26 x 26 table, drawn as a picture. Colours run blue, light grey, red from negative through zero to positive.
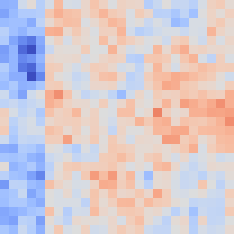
Average level on the scale: 50%. Seam: vertical, 20% of the way across, the right part higher. Ninth with the highest average: middle right.
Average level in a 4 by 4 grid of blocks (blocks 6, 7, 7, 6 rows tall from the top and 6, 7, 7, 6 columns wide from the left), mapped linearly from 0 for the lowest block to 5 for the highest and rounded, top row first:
0433 | 1445 | 1444 | 0342
